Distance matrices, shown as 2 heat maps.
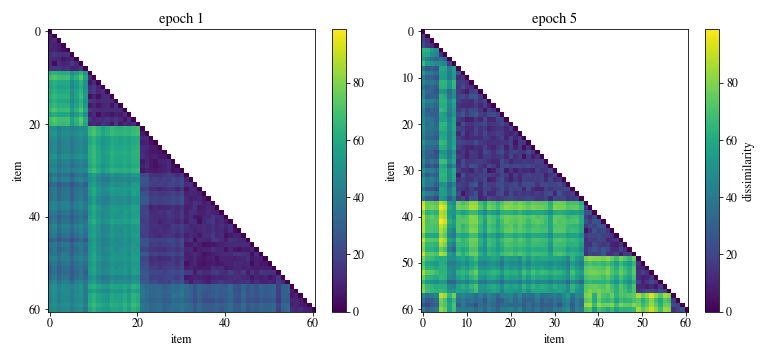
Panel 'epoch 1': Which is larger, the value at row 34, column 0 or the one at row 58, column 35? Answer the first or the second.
the first
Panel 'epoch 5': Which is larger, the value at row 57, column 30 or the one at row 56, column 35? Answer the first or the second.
the second
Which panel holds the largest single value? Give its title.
epoch 5
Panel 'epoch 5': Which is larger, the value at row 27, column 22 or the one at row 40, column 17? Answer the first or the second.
the second
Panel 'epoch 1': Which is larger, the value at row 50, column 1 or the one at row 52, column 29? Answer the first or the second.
the first
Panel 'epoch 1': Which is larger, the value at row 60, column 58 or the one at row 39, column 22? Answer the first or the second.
the second
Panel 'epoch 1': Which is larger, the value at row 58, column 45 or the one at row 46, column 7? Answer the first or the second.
the second
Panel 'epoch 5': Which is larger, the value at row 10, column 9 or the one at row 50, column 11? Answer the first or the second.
the second
